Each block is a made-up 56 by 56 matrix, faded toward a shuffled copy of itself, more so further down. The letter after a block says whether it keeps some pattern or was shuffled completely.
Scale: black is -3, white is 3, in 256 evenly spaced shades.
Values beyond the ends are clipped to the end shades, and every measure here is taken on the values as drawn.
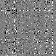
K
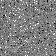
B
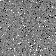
B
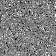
B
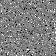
B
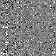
K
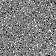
B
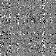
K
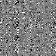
K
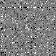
K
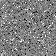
B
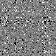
K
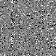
K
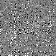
K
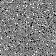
B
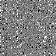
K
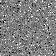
B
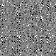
K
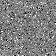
B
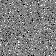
B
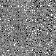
K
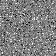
B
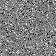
B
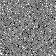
B
